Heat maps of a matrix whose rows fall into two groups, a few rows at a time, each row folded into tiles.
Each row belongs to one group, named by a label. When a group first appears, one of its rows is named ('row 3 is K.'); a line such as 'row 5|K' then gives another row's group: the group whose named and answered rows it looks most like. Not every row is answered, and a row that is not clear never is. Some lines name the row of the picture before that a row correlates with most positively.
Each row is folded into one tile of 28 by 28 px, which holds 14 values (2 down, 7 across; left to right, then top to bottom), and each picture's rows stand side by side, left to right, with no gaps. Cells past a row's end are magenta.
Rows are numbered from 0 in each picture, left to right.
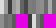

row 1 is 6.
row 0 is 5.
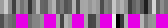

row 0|5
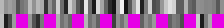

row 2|5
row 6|5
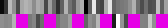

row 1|6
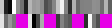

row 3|6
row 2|5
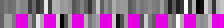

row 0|6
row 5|6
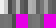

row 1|5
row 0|5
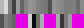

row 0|5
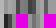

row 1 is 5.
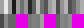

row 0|5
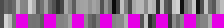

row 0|6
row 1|5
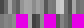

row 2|5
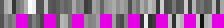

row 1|5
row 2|6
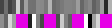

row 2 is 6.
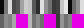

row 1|5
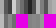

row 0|5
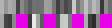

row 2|6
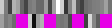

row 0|5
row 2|5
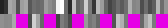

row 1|6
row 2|5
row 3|5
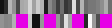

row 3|6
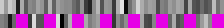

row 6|6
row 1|6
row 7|6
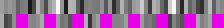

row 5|5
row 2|5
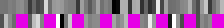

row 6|6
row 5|6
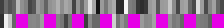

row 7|5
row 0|6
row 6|5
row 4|5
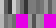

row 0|5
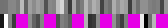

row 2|5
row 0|6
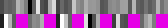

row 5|6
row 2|6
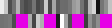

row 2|6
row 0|5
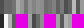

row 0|6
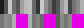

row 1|5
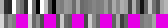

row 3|6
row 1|5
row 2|6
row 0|5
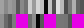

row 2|5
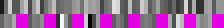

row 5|5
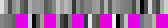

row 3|6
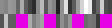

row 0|6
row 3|5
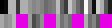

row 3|5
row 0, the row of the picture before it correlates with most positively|1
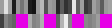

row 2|6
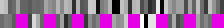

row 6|6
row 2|6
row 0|5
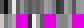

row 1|6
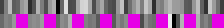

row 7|5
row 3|5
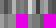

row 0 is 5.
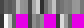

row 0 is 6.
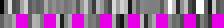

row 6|5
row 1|6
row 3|5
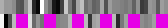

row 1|5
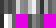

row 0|6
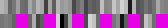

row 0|5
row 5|6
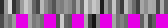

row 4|5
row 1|5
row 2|6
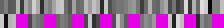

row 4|6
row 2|5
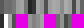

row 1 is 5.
